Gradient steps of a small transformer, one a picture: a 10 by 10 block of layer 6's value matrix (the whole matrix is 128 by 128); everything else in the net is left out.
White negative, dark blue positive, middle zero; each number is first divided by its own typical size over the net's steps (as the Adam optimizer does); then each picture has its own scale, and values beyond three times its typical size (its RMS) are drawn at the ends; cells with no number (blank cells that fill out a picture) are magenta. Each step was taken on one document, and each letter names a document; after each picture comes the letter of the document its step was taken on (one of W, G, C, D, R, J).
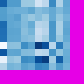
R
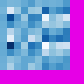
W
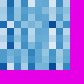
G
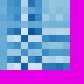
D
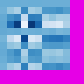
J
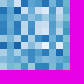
R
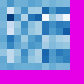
W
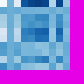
R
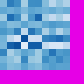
J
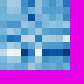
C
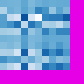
D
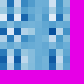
G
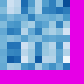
C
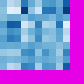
C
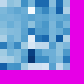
R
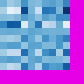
C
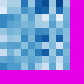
R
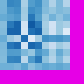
J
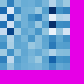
G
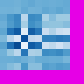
J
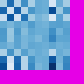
G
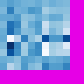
W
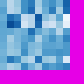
C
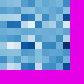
C
